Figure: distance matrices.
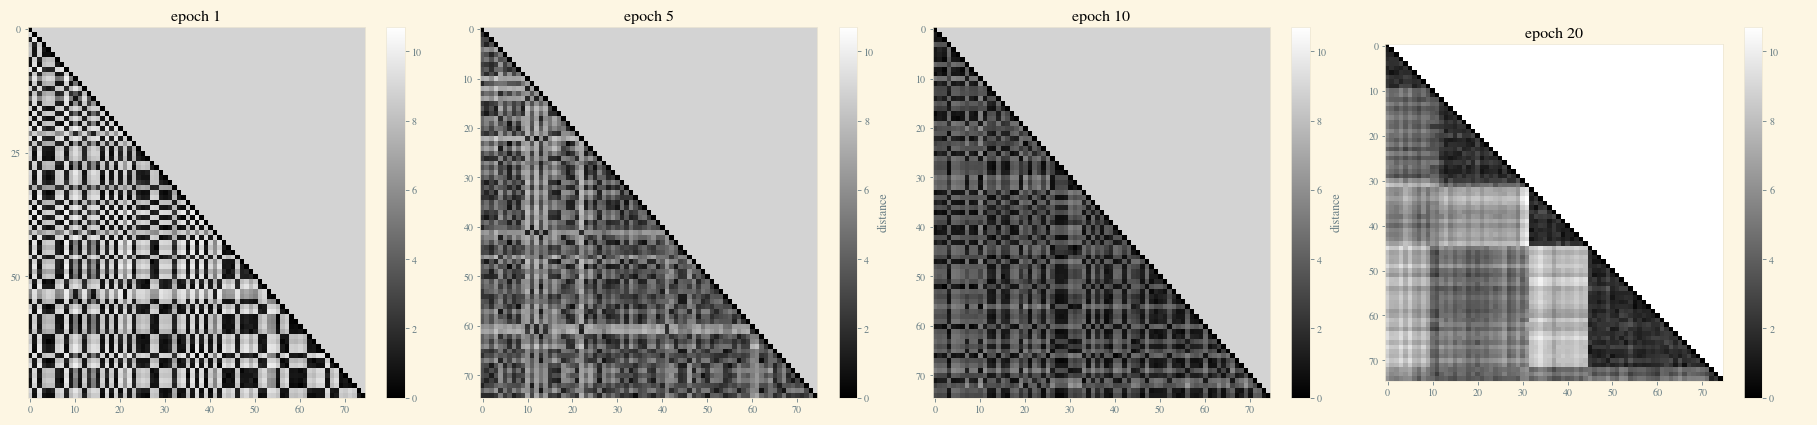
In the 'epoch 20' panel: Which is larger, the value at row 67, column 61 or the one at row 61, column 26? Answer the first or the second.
the second
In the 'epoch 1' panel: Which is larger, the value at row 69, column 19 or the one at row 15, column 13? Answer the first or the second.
the second
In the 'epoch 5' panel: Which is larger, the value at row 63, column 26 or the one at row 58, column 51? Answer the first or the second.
the first
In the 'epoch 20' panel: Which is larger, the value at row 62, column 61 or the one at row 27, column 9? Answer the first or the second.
the second
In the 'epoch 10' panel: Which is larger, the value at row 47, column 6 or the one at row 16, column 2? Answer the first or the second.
the second
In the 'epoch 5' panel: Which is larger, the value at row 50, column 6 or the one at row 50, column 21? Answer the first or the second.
the first
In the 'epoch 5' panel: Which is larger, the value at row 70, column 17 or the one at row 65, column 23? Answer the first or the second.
the second
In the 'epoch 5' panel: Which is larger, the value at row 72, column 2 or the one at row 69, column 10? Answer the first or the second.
the second
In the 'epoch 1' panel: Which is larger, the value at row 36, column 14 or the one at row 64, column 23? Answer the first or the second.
the first
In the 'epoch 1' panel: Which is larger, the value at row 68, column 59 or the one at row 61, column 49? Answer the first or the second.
the first
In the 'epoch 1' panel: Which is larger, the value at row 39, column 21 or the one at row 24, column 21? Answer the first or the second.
the second
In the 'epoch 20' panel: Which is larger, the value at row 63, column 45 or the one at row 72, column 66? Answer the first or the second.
the second
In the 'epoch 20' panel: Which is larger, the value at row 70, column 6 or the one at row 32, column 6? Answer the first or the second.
the first
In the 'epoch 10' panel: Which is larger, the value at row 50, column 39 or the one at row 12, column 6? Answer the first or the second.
the second
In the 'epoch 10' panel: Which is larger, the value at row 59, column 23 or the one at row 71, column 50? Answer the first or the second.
the second
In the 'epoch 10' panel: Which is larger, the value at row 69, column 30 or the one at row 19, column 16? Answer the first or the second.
the second
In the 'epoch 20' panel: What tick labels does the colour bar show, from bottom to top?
0, 2, 4, 6, 8, 10
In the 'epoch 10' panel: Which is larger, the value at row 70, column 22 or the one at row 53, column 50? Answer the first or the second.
the first
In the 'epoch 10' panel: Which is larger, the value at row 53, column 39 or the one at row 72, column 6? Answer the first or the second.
the second
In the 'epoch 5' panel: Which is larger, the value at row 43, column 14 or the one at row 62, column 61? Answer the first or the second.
the first
